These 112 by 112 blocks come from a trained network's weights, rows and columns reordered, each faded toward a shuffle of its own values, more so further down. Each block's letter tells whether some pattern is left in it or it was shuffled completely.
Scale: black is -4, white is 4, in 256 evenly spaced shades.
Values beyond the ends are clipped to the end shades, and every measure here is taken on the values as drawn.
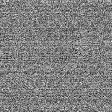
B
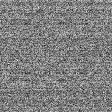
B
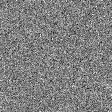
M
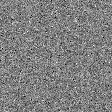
M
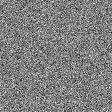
M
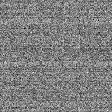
B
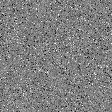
M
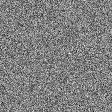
M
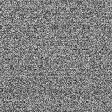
B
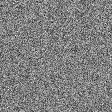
M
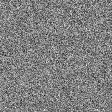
M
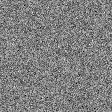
M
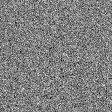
B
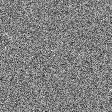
M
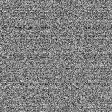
B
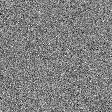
M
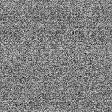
B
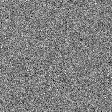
B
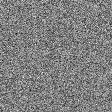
M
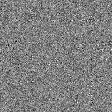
B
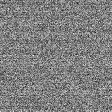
B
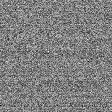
B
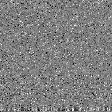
B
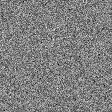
M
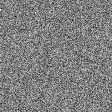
M
